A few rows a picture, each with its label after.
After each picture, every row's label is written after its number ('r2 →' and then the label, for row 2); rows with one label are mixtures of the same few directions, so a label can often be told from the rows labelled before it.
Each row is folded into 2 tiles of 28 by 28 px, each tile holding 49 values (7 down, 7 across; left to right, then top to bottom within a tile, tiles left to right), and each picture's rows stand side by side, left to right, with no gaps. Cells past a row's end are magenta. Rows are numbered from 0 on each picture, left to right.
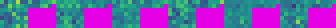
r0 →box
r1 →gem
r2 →box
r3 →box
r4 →gem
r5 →gem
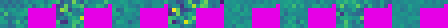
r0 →gem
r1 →box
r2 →box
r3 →box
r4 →gem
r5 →gem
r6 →gem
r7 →gem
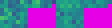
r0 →box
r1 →gem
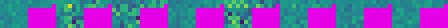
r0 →box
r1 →gem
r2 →gem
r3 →gem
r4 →gem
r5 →gem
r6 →gem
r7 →box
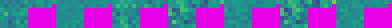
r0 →gem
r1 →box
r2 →gem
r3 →box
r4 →box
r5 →box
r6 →box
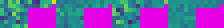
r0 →box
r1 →gem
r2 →box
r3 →gem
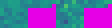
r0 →box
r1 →box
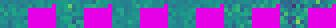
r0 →gem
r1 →gem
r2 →box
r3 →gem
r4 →gem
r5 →gem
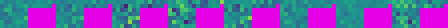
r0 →box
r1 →gem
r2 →gem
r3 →box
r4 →gem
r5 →box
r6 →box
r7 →gem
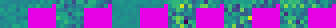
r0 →gem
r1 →box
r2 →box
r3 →gem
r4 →gem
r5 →gem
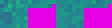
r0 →box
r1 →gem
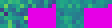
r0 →gem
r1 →gem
